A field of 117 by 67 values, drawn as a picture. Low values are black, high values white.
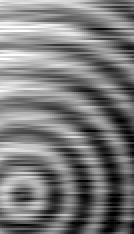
Ninth with the lowest average: bottom right. Rings: centred on the bottom left. Slope: up to the top left. Ninth with the highest average: top left. Mirror symmetry: none.
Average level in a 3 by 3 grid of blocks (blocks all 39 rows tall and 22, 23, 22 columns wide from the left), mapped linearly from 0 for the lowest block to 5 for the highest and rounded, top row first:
5 4 2 | 4 2 0 | 2 0 0
